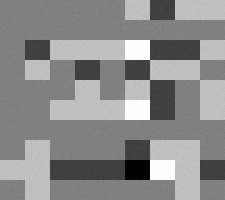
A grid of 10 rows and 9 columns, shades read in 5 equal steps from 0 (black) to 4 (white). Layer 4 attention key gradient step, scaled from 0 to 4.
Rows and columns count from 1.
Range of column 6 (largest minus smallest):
4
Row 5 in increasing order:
1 2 2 2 2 2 3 3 3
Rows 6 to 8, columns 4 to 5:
3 3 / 2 2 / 2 2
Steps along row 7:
same same same same same same same same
